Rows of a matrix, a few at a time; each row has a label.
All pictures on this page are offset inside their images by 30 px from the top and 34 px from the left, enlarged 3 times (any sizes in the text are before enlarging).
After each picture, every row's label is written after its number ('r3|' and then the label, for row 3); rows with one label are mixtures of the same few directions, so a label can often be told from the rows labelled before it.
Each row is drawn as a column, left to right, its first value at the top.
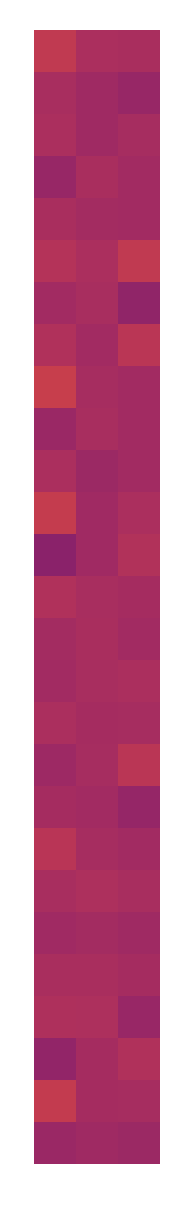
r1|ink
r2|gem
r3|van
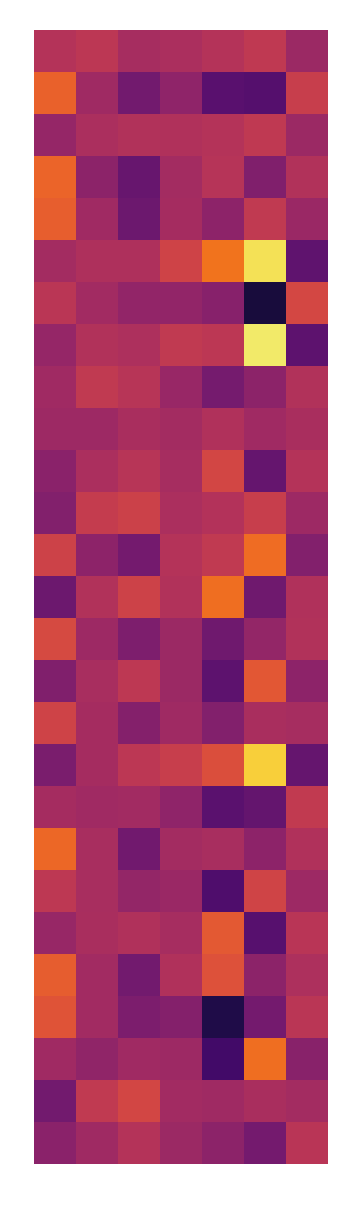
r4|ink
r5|ink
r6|ink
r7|van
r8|van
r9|van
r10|van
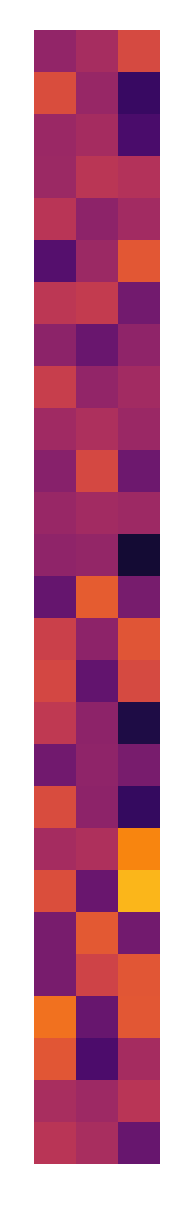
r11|van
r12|van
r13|gem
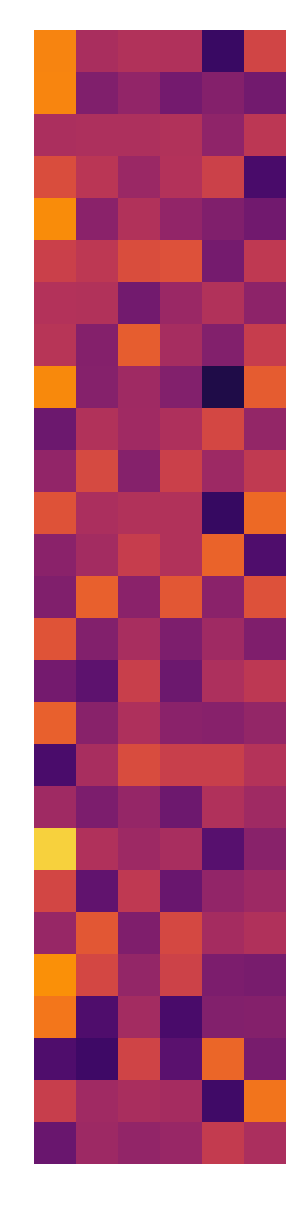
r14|ink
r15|van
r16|van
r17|van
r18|ink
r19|ink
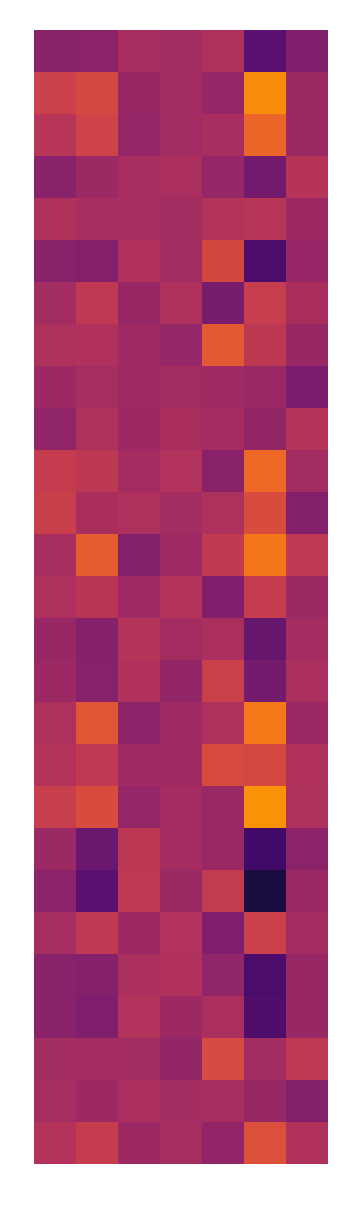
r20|gem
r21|gem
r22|gem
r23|van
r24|van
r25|gem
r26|ink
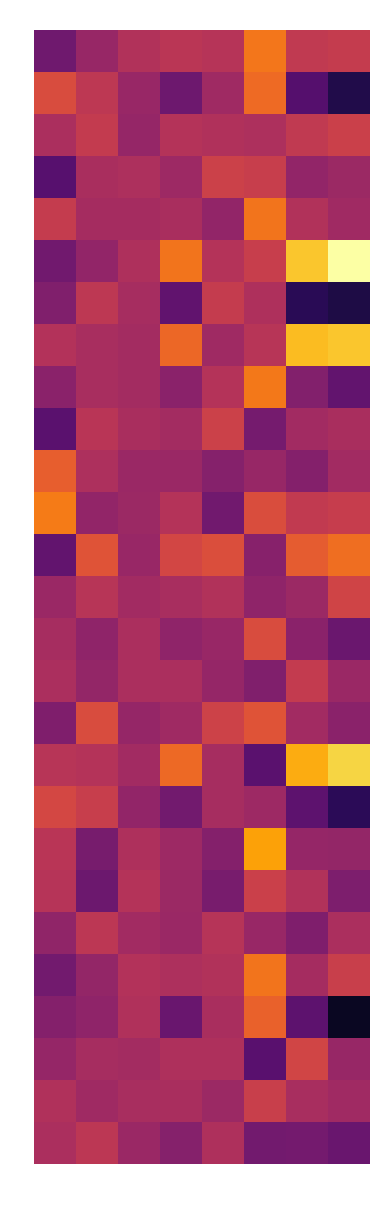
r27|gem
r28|gem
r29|gem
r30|van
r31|gem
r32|ink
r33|van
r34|van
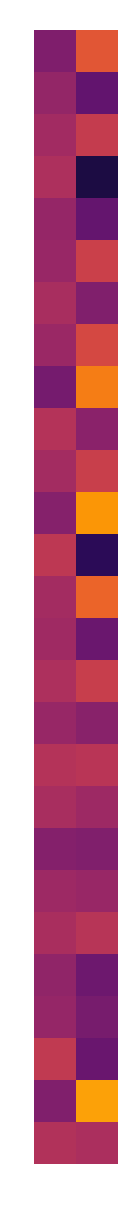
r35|ink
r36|ink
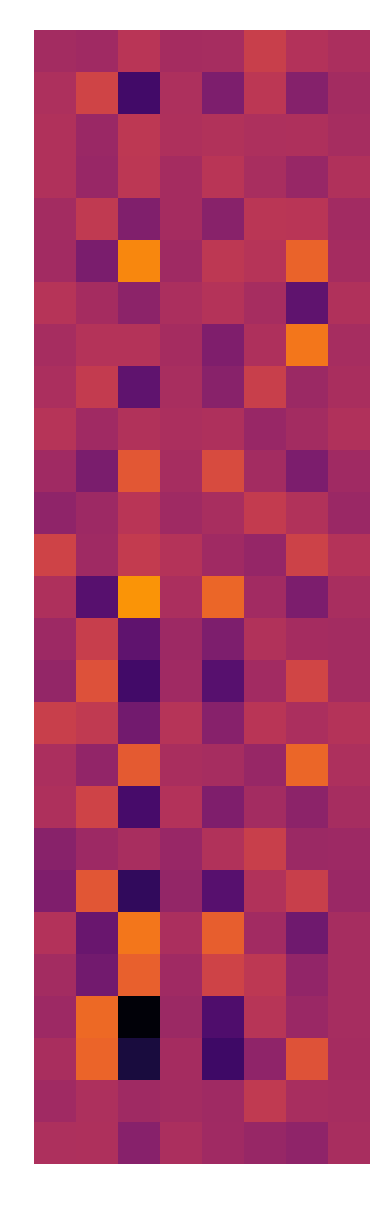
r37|gem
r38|van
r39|van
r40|gem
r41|van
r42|ink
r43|van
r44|gem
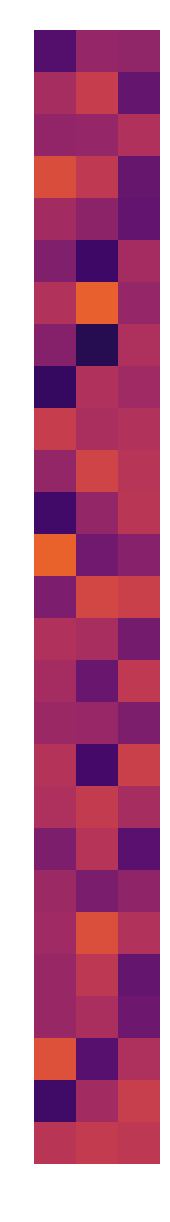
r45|ink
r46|van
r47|ink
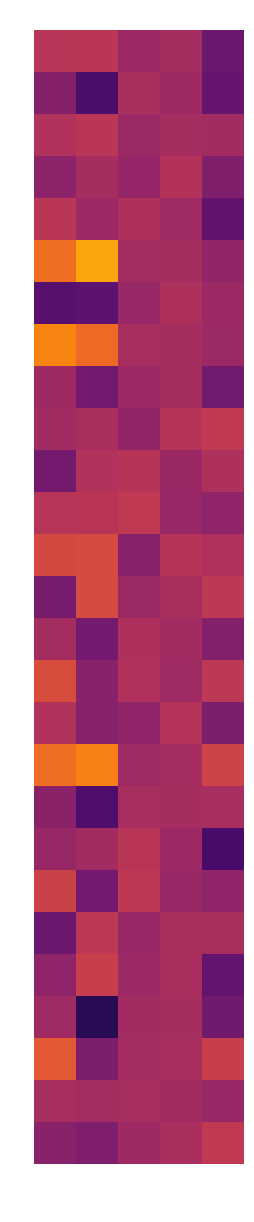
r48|van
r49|van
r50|gem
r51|gem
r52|ink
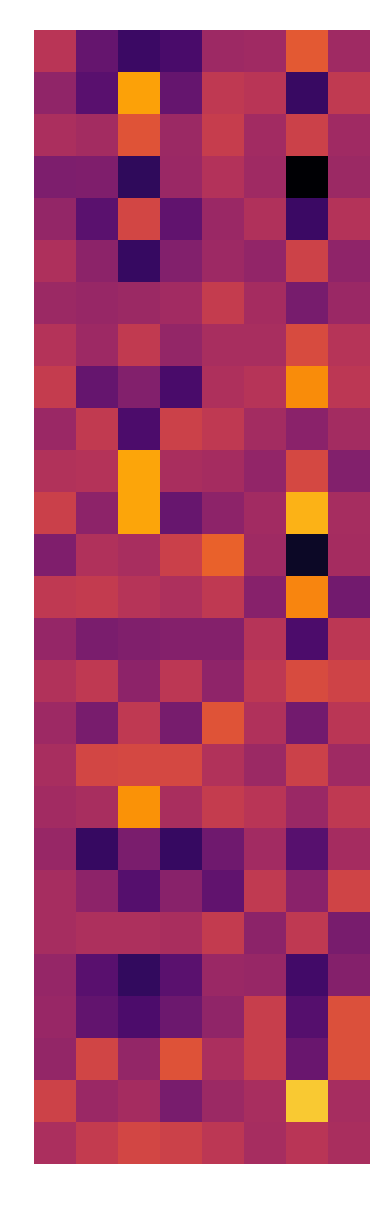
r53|ink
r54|ink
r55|gem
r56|ink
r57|gem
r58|van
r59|ink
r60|van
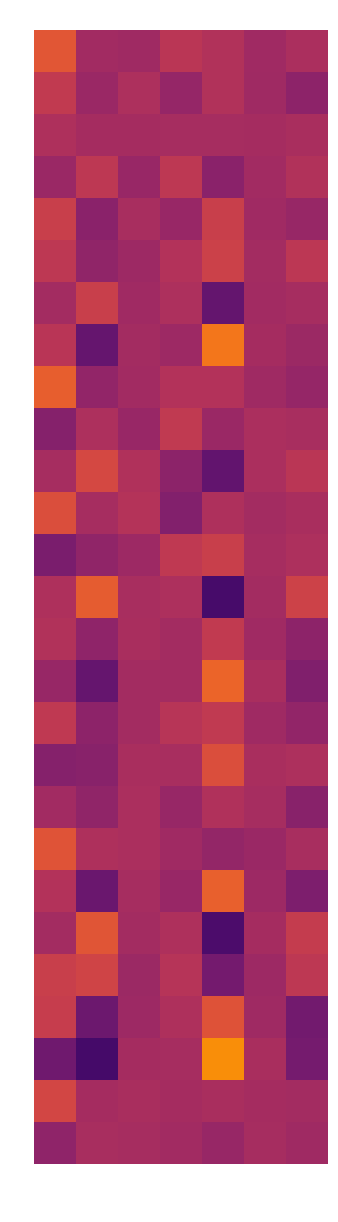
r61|ink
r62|van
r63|gem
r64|gem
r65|van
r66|ink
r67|van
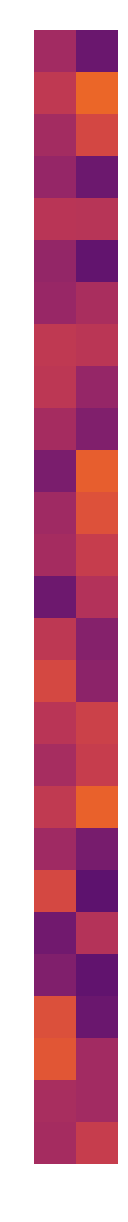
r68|van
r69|gem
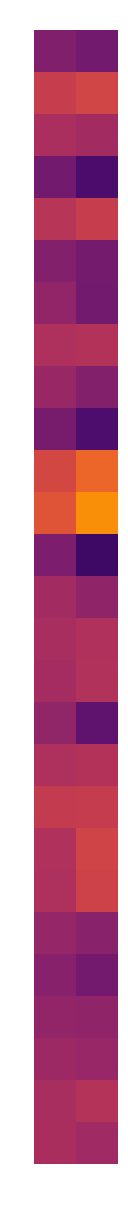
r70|gem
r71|gem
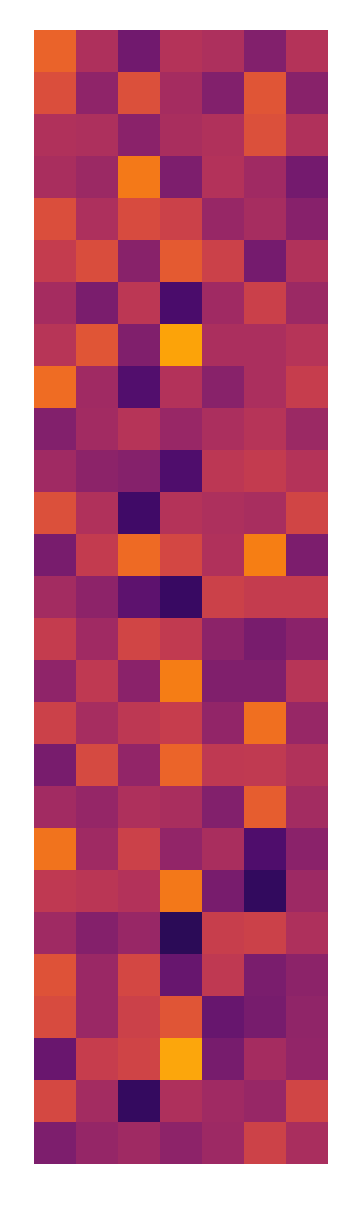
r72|ink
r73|van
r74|ink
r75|van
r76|van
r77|gem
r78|ink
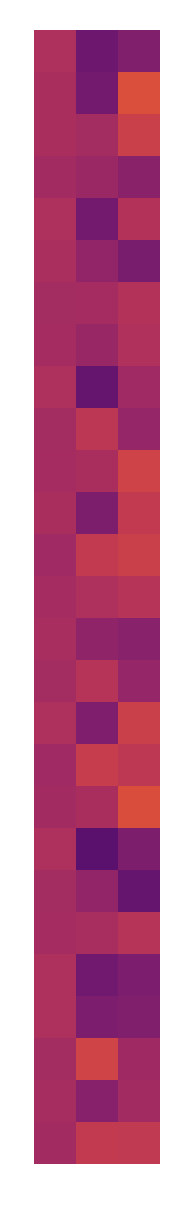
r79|ink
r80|ink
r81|gem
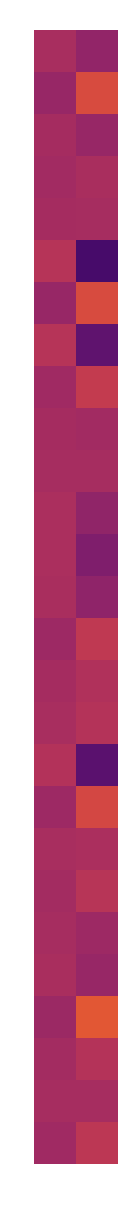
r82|van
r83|van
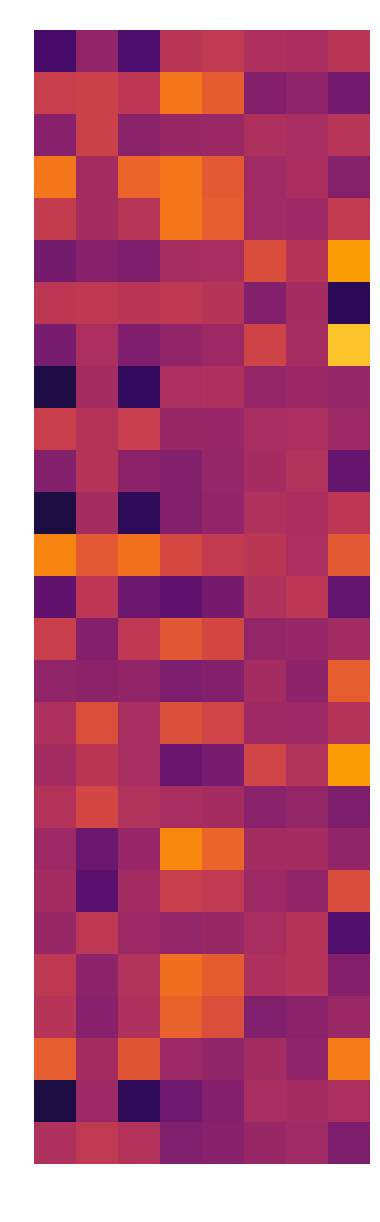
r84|ink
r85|gem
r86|ink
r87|ink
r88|ink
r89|van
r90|van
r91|van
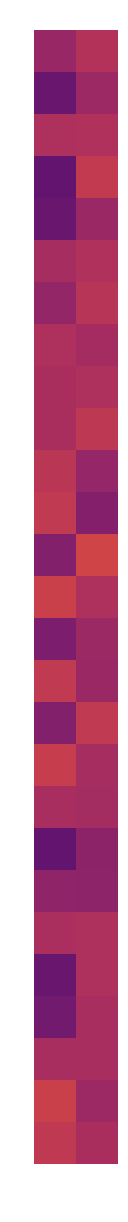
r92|ink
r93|gem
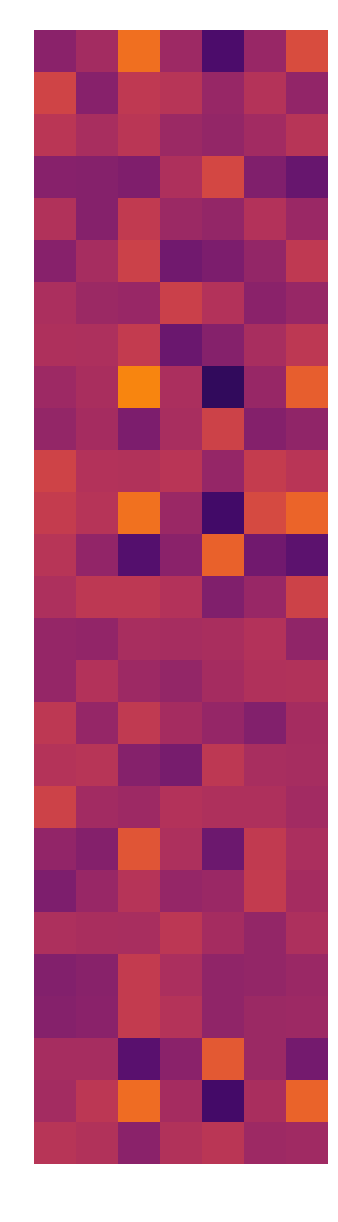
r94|gem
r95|ink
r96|ink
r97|van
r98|ink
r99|gem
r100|ink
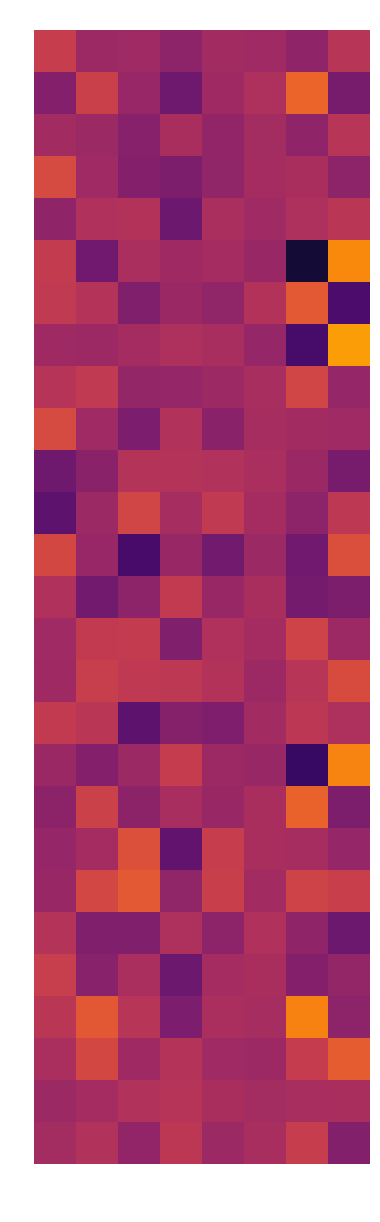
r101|gem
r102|van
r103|gem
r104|ink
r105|gem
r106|van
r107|van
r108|van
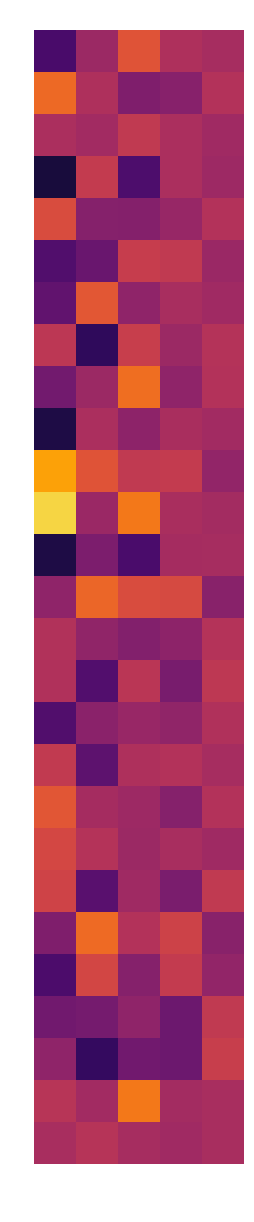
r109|gem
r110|van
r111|ink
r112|van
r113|van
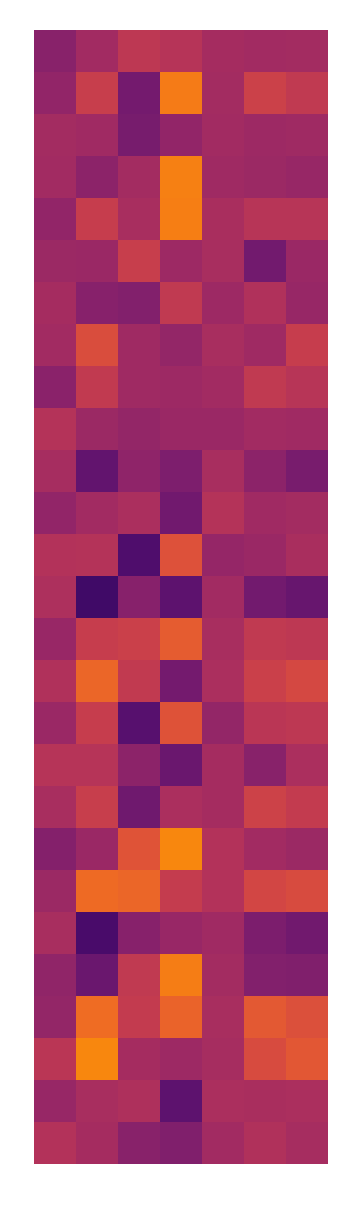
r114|ink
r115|van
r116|gem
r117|ink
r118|gem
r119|van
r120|van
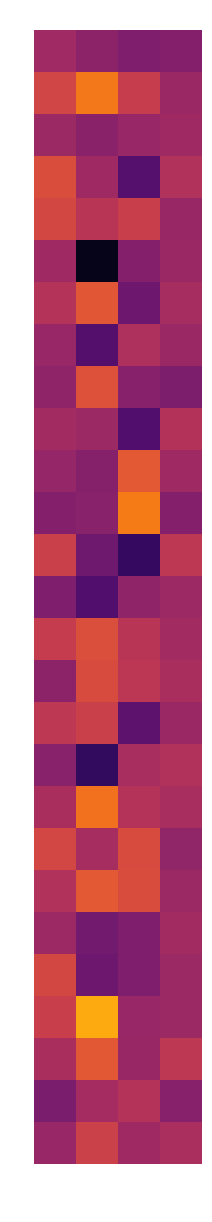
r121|ink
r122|van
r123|gem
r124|ink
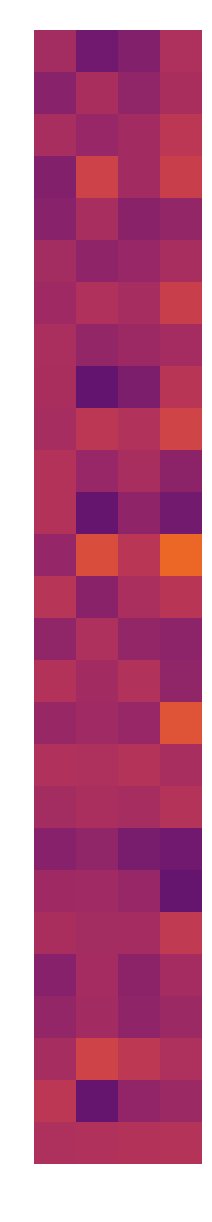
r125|ink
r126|ink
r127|ink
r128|gem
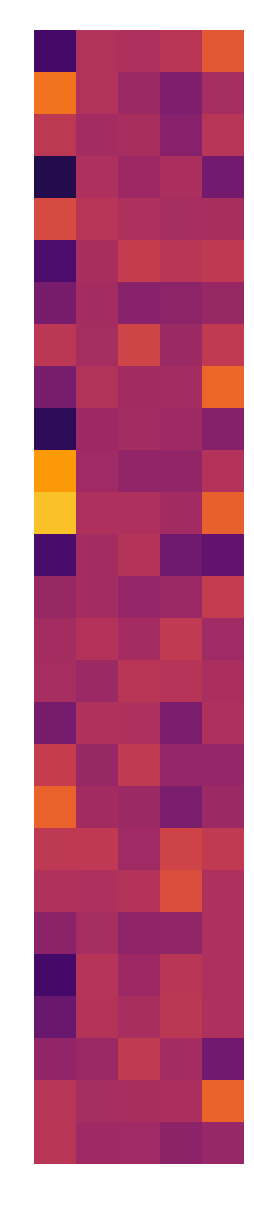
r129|gem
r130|ink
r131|van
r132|gem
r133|ink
